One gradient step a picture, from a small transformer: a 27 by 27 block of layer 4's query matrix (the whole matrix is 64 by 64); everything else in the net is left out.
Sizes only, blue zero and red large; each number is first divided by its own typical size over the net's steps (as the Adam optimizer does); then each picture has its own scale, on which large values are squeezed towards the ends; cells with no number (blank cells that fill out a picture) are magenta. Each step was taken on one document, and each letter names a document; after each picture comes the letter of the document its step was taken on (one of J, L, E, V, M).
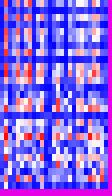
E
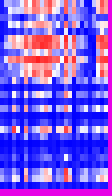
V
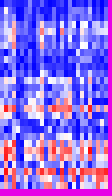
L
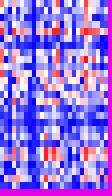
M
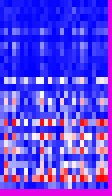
L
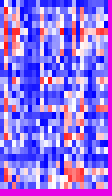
L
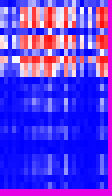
V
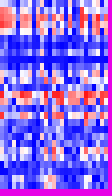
M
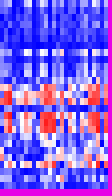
M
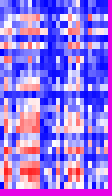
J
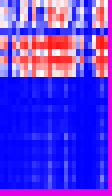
V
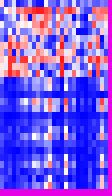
V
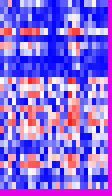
J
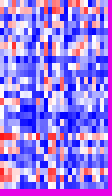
M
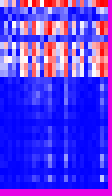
V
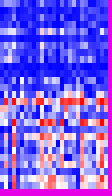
L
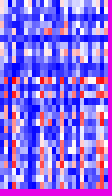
L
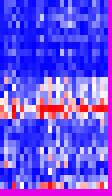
L
